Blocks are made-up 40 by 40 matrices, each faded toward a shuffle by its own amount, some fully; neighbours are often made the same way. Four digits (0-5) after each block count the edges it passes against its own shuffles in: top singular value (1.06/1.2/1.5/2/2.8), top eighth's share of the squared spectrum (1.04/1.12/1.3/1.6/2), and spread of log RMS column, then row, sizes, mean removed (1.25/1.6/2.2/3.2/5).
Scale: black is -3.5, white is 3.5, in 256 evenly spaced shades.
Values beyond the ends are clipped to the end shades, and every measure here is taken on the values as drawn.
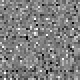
2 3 1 1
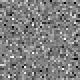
0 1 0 0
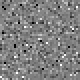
1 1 0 0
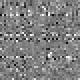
4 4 1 3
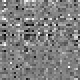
4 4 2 3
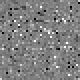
2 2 0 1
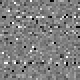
3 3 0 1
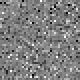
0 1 0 0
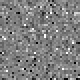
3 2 0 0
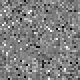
0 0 0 0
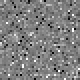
0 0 0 0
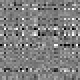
4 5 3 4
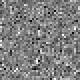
2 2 1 0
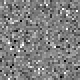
0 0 0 0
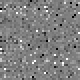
2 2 0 0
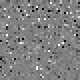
1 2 0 1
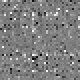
3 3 2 2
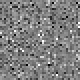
3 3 1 1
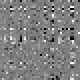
4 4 2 2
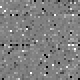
3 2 0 1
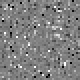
2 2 1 0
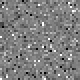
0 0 0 0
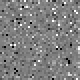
1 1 0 0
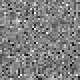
3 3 1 1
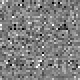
3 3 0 2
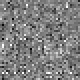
3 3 1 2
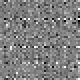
4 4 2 2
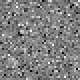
0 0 0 0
